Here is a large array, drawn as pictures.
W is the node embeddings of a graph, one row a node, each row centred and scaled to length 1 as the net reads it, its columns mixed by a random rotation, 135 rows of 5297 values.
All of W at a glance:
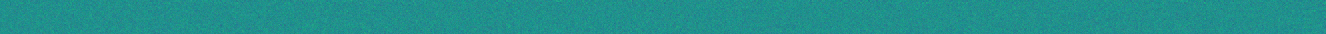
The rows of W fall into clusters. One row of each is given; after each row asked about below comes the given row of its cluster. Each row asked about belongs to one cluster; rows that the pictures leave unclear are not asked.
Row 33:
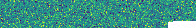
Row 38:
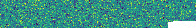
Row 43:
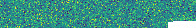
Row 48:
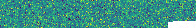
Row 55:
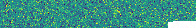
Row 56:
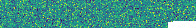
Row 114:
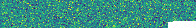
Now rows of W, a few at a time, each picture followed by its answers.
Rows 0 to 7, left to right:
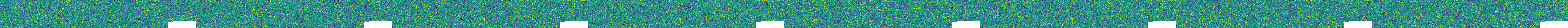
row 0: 43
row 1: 33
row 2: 48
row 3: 48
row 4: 38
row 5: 48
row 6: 48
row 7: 33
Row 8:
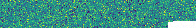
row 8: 33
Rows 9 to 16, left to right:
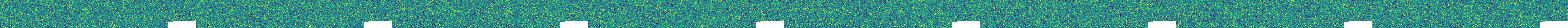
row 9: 114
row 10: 114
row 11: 55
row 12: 114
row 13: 55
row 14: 56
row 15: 56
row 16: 38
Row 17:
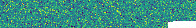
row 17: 55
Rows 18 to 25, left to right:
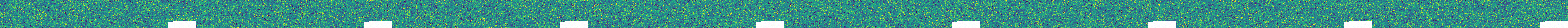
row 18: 43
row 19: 48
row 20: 48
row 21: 55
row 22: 55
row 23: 56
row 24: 114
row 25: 56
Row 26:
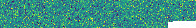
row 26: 48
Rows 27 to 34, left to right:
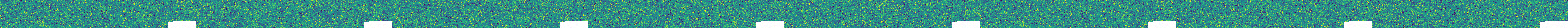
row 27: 33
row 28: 56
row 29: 114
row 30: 55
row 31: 38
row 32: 33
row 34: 55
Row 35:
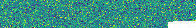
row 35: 114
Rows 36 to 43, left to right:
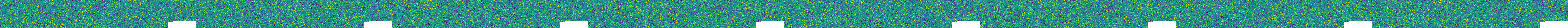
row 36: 48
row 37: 38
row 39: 56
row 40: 43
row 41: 56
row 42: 55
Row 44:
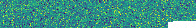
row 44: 55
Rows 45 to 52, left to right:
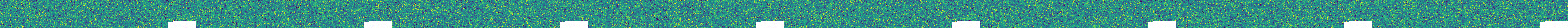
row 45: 43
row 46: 48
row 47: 55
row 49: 43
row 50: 114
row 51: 114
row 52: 38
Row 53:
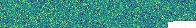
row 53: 43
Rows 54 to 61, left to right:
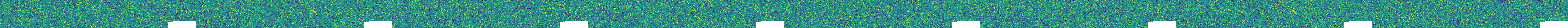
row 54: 38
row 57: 56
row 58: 33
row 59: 56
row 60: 55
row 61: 43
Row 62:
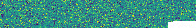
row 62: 38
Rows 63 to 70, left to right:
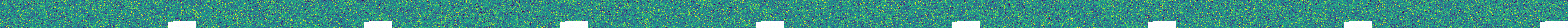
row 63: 38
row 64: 43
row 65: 33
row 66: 56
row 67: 38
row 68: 48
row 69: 33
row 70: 55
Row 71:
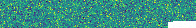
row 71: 56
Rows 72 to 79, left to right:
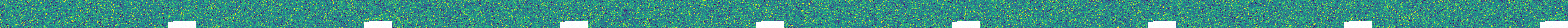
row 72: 38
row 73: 43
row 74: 114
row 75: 56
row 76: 38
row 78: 114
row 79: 43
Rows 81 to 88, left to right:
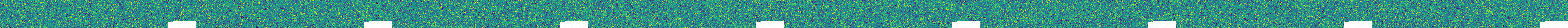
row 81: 38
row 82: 55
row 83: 33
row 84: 48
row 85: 56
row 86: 43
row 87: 48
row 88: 55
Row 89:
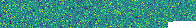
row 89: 55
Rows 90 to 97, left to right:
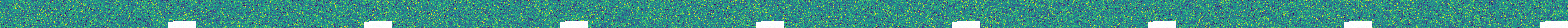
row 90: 43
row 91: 33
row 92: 43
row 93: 56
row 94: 33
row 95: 114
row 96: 48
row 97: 38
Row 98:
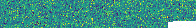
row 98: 48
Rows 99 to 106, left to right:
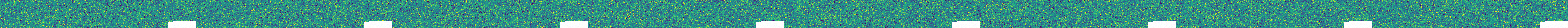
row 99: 33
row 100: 33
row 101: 33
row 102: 43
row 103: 43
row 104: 55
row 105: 43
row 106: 33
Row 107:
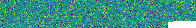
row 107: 33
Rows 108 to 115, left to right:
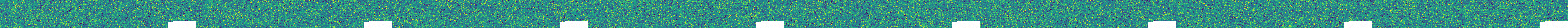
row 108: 43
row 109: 43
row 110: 114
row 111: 38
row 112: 55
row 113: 43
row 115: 38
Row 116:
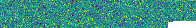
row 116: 48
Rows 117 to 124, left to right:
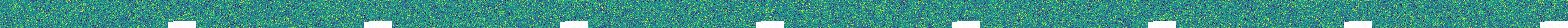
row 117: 43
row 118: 48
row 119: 48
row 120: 56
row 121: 38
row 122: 43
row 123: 48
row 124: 48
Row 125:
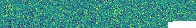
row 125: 55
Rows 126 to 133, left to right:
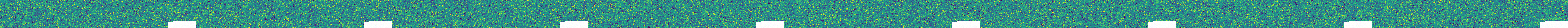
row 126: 56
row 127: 48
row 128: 48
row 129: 55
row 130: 43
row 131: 33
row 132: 38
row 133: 43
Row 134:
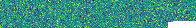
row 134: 56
